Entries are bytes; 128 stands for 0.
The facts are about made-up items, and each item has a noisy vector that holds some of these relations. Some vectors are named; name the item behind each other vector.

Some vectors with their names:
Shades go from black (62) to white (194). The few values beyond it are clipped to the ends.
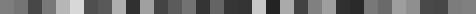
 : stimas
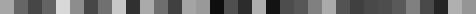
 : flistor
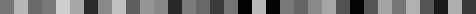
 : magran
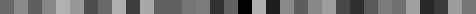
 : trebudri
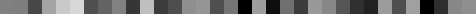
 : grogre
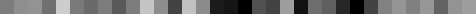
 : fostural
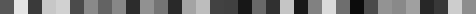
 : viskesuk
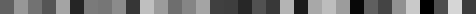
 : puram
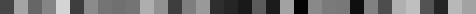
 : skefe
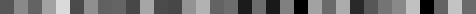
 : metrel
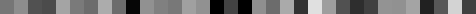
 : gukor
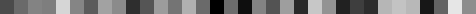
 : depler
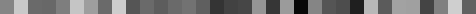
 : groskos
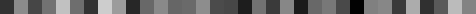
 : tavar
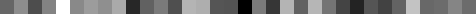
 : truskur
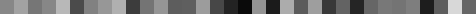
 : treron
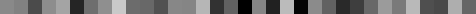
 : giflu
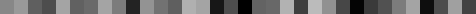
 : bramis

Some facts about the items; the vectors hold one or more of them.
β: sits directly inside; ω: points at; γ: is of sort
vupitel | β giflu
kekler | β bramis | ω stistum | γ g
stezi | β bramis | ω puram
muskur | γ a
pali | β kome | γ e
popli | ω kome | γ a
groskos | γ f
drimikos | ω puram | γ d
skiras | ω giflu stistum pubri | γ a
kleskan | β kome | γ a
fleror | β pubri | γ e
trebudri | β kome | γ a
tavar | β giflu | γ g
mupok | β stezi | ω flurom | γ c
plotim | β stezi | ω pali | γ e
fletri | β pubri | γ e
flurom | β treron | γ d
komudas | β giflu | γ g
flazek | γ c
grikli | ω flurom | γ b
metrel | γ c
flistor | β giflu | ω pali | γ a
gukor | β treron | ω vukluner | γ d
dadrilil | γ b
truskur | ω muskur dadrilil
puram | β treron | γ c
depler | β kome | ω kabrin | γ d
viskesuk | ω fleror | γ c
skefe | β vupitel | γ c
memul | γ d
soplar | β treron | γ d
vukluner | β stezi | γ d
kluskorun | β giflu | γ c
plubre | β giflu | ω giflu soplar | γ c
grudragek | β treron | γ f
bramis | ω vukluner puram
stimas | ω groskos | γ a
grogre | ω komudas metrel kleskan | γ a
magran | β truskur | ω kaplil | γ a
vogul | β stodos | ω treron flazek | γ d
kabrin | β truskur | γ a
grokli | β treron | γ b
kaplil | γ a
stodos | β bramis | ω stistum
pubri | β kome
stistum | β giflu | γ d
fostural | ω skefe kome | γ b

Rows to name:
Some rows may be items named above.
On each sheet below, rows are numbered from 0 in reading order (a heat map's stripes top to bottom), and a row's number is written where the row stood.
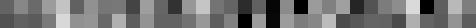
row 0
metrel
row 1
muskur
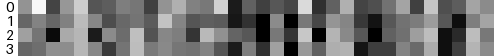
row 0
fleror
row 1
popli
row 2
plubre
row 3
kabrin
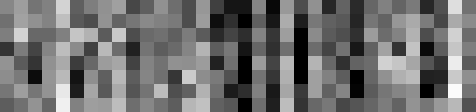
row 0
treron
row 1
kome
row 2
groskos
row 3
komudas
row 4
soplar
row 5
plubre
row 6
flazek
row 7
dadrilil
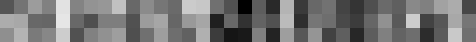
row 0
dadrilil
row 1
fletri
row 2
treron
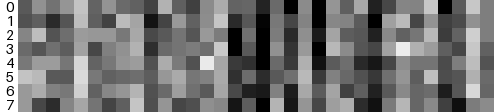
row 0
metrel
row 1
kekler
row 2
grudragek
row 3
stistum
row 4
grokli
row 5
fletri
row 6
treron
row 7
skiras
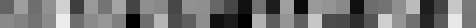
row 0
kluskorun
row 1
vogul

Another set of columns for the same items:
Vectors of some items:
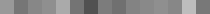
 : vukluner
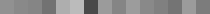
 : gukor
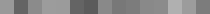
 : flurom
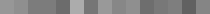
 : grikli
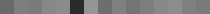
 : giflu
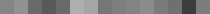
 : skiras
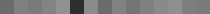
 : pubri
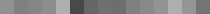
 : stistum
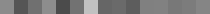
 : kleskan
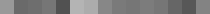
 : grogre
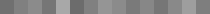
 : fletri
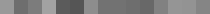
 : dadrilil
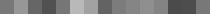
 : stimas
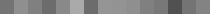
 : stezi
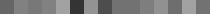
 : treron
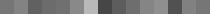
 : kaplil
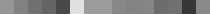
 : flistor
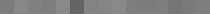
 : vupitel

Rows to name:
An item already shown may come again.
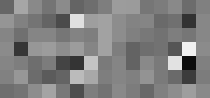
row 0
plubre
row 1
flistor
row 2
truskur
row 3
fleror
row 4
kabrin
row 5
skiras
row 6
skefe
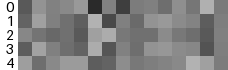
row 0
flazek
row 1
kekler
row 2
trebudri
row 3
kekler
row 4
flurom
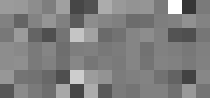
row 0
depler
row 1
kome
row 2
stimas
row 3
grokli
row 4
grokli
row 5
popli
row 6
groskos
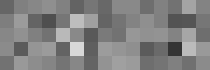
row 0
puram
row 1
stimas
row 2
vogul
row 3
viskesuk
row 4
mupok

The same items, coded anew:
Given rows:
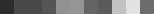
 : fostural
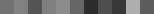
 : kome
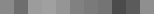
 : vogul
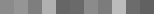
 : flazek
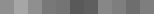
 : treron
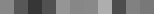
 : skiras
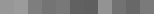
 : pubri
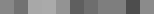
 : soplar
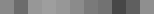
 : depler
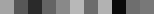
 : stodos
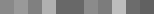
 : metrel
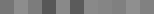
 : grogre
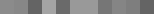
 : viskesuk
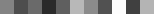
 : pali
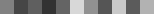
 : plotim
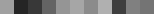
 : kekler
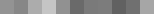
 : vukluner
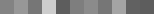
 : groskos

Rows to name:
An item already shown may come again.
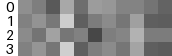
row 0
plubre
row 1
groskos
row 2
komudas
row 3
groskos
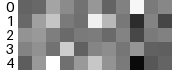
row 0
fleror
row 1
mupok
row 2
truskur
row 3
grudragek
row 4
flurom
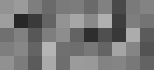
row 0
truskur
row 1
kekler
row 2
kome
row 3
skefe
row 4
plubre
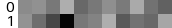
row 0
kluskorun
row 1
flistor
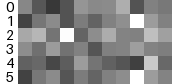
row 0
skiras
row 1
dadrilil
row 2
puram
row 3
tavar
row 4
popli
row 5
dadrilil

